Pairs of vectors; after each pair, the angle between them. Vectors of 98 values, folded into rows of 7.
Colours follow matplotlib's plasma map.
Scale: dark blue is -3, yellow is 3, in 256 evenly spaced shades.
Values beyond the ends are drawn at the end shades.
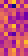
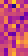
nearly parallel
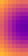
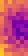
nearly parallel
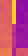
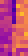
nearly opposite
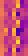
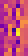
nearly opposite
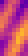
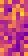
partly opposed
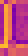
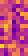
partly aligned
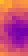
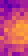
nearly opposite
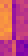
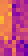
nearly parallel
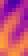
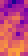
nearly parallel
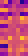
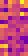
nearly opposite
